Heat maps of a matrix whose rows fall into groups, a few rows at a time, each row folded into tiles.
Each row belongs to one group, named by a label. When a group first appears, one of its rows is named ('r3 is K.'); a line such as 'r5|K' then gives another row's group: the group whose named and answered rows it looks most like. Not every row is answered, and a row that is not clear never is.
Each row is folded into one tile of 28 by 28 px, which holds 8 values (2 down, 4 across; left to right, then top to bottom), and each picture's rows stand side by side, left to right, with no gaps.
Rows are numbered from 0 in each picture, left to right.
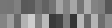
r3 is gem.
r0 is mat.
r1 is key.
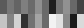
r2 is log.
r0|key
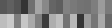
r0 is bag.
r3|key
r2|key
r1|log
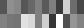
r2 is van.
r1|key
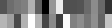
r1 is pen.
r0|log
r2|gem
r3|mat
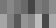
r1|log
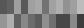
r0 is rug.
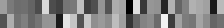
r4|pen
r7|pen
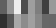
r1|pen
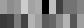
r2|log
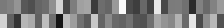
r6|mat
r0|log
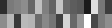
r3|van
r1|van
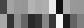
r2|van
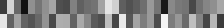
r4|gem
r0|van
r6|mat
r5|mat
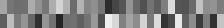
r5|key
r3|mat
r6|gem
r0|gem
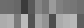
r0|bag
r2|key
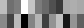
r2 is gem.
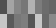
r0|van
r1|gem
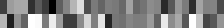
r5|mat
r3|key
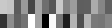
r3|van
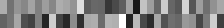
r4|rug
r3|bag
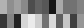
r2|gem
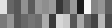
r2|rug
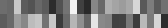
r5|key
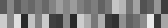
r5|rug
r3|key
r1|key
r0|key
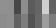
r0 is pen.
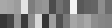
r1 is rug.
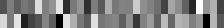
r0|key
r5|mat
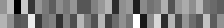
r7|gem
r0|pen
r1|van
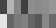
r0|van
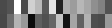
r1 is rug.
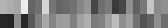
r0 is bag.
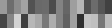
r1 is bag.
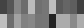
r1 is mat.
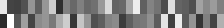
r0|gem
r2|log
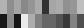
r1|pen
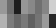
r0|pen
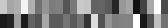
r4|mat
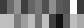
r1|key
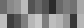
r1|bag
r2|log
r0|van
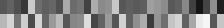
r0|bag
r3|van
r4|gem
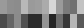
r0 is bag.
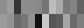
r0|pen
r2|gem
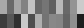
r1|gem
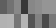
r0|bag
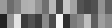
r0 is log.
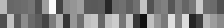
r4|key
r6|key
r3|bag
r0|gem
